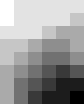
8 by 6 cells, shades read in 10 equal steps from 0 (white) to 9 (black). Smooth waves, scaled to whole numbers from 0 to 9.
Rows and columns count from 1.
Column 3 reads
1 1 1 3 4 5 6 7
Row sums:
5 6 11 18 23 31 37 40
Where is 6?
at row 6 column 4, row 6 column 6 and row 7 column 3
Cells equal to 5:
5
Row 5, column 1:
2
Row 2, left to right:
0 1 1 1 1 2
